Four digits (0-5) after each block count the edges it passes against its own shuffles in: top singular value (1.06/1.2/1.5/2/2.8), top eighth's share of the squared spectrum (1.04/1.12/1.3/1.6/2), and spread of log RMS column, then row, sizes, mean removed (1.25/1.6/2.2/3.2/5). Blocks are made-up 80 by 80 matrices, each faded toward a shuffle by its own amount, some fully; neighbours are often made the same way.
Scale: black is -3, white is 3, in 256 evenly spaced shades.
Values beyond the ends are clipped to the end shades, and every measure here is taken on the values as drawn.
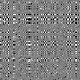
5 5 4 4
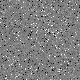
0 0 0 0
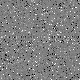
2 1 0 0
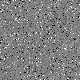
0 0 0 0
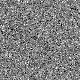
0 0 0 0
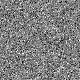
0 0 0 0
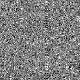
3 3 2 1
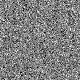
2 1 0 0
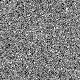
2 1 0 0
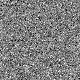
0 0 0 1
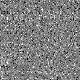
3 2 1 1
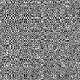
5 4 3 3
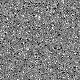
2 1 0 0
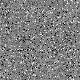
0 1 0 1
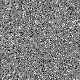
2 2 0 0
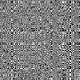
5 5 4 3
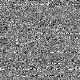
1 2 0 3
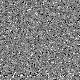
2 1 0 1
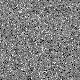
0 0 0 0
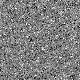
0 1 0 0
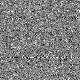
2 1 0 2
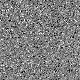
0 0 0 1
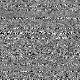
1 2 0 4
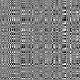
5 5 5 4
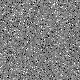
0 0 0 0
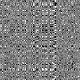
5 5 3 3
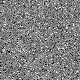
2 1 0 0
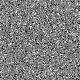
2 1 0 0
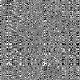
5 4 3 3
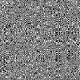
4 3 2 2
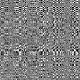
5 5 4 3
